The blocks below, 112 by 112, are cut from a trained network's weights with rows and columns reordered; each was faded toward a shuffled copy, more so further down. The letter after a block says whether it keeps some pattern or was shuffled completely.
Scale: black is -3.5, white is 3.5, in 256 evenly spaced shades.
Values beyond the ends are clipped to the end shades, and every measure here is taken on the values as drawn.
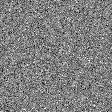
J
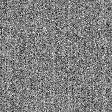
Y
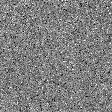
J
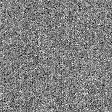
Y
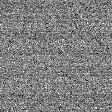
Y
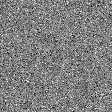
J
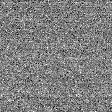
Y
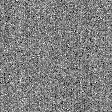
Y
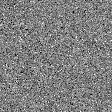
J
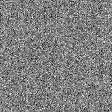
Y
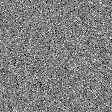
J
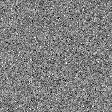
Y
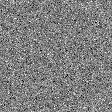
J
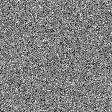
J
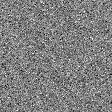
J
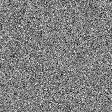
J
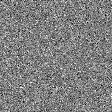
Y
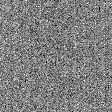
Y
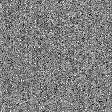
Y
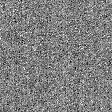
Y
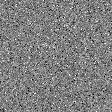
J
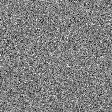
Y
